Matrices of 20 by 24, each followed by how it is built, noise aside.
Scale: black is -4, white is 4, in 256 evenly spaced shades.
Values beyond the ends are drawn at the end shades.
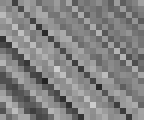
Toeplitz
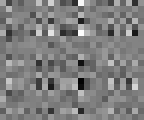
low rank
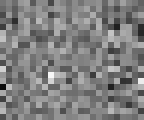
low rank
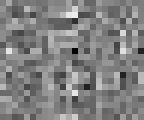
low rank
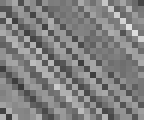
Toeplitz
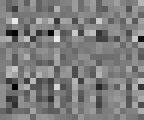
low rank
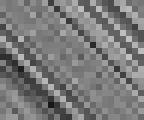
Toeplitz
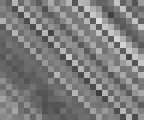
Toeplitz
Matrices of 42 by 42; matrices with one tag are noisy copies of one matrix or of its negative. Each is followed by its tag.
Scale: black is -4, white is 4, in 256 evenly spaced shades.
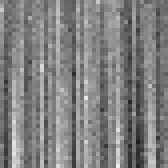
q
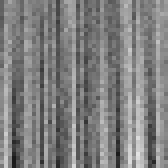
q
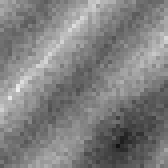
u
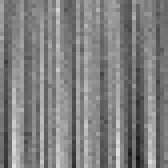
q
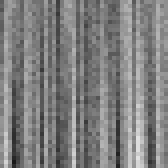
q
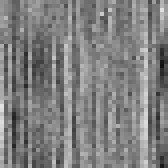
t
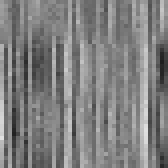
t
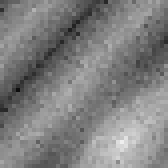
u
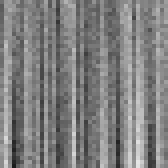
q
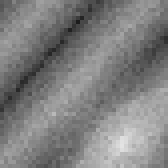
u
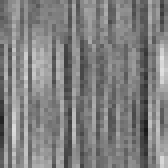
t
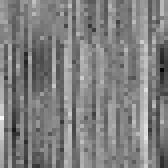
t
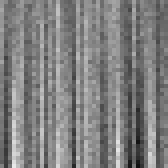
q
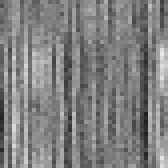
t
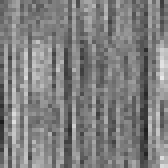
t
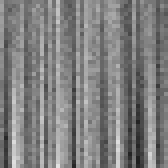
q
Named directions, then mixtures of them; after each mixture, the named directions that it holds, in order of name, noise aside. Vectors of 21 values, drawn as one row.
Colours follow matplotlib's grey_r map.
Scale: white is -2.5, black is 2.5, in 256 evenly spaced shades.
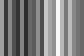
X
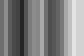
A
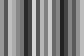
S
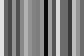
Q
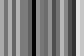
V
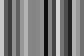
Q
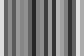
Q, V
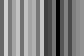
X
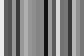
Q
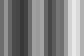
A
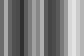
A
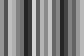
S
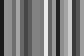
Q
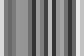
Q, V
